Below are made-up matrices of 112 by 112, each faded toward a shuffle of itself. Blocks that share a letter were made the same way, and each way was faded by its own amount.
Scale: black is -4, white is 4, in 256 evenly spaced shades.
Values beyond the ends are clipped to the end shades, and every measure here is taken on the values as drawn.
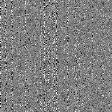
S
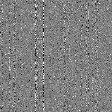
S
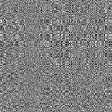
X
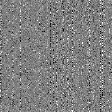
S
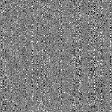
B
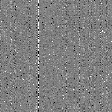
B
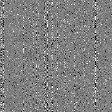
B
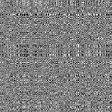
X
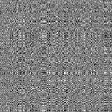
X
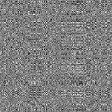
X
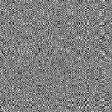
X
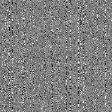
S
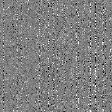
S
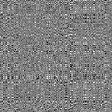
X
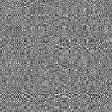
X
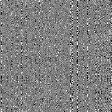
B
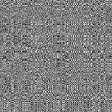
X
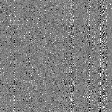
B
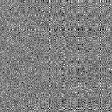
X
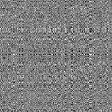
X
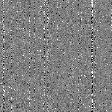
B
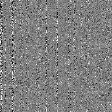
S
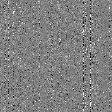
S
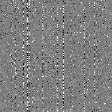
B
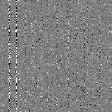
B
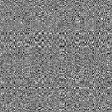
X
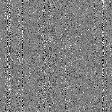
S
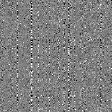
B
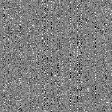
S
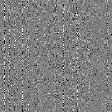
B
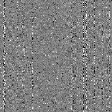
B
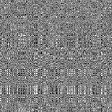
X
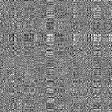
X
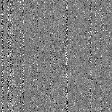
S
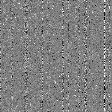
S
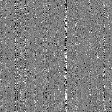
B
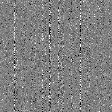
S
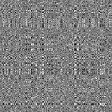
X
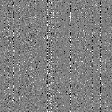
B
